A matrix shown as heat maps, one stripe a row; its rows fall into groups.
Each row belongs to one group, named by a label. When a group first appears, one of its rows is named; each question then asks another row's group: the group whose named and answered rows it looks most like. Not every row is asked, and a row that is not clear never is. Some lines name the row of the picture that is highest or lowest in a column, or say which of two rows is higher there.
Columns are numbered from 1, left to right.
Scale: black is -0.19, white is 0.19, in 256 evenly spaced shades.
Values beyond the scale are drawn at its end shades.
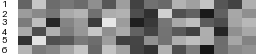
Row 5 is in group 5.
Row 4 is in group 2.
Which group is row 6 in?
2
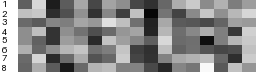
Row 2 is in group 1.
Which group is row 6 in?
2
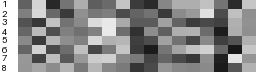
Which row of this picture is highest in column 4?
8
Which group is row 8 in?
2
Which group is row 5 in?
2
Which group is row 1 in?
5
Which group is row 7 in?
2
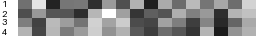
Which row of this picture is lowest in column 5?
2
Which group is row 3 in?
2
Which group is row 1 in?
1
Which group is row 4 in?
2
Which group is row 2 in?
5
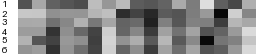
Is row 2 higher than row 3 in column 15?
No
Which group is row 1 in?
5
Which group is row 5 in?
1
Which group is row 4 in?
1
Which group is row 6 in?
1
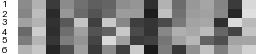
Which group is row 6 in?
1
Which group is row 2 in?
1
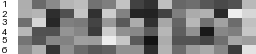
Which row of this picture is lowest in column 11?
2
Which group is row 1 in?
2
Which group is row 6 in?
1
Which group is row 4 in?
1
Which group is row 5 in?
2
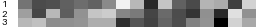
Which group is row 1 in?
1
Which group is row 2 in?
2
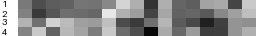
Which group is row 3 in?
2
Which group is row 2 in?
1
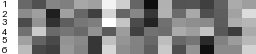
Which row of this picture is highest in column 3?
1
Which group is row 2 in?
1
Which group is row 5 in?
1
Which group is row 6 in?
1
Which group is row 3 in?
5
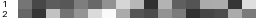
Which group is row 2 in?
2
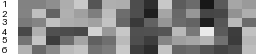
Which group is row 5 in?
5
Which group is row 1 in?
2
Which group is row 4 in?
5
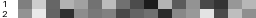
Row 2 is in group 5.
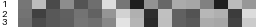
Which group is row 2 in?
1
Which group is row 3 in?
1
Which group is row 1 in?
5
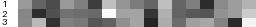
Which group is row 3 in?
1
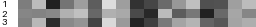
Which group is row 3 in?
5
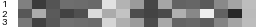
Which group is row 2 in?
5
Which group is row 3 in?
1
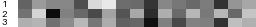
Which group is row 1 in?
2
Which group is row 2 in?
1
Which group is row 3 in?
2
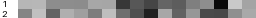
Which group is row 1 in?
2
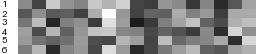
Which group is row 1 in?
2
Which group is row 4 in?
2
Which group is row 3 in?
5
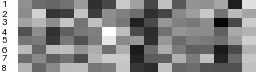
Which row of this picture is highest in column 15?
1
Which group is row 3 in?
2
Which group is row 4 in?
5
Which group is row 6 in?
2
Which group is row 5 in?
1
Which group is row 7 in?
5
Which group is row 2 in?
5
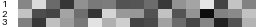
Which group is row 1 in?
5
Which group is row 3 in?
2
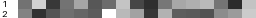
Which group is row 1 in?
5
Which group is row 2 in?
1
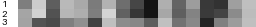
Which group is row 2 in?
2
